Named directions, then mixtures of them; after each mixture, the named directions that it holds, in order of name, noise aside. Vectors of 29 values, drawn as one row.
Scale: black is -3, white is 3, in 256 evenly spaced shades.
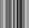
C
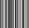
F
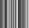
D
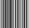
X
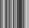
C, D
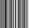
D, X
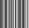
D, F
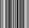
C, F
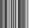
D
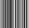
X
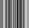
C, F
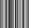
F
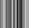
C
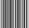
X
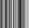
C, D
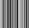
D, X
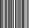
D, F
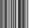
D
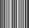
C, X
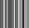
F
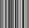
F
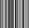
F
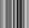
C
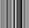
C, F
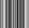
C, F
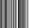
D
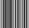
X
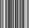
C, F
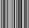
F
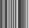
D
